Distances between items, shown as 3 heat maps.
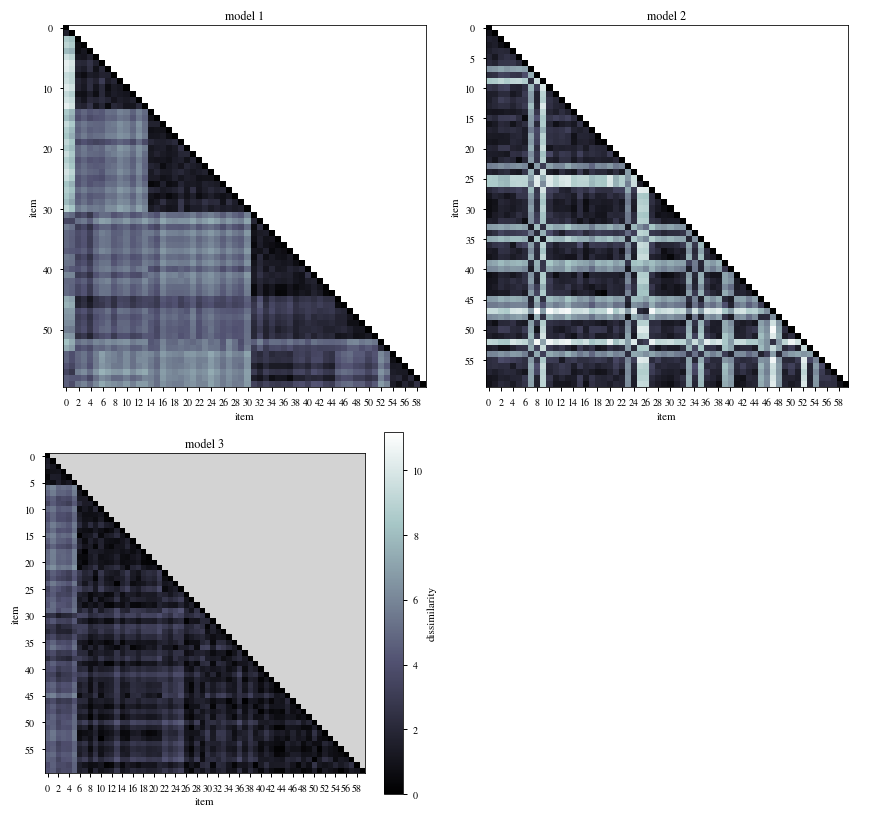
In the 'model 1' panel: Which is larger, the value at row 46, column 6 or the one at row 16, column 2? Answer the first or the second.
the second
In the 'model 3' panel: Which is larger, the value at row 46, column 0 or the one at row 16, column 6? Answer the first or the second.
the first
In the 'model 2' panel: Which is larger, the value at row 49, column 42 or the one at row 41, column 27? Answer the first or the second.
the second
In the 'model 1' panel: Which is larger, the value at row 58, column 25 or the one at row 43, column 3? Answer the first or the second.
the first
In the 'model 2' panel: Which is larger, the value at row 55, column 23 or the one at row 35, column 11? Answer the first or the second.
the second
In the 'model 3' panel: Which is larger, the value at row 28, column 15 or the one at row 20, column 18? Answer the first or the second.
the first
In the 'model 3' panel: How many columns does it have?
60
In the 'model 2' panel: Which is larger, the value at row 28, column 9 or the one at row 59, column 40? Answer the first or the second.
the first
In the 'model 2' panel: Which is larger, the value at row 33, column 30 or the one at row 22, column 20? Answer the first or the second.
the first
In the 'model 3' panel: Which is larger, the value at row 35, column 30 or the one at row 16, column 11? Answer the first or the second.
the first
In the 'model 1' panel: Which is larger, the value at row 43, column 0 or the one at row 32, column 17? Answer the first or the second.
the second
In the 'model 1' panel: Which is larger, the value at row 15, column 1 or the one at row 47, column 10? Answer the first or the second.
the first
